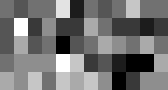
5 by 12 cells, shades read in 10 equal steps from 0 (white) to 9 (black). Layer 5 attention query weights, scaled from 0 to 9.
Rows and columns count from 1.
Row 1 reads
5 6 5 5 1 8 5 6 5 2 5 5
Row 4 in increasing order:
0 2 3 4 4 4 5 6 7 8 9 9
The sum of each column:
25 17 24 23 19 26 22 24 33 30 29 24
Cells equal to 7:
8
